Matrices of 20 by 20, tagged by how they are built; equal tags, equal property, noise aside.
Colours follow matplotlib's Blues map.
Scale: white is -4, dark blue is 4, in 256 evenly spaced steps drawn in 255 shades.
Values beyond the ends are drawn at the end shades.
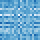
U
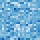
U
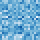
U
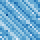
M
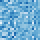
U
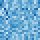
U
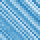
M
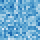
U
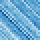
M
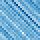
M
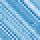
M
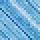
M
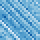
M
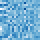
U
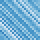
M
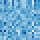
U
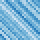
M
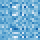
U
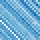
M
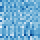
U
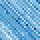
M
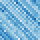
M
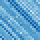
M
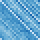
M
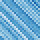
M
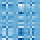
U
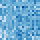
U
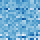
U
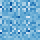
U
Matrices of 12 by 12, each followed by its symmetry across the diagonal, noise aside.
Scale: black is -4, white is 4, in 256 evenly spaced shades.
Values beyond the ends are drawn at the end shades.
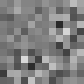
antisymmetric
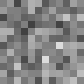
symmetric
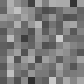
neither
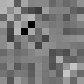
symmetric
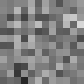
antisymmetric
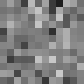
neither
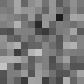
neither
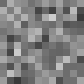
symmetric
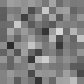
antisymmetric
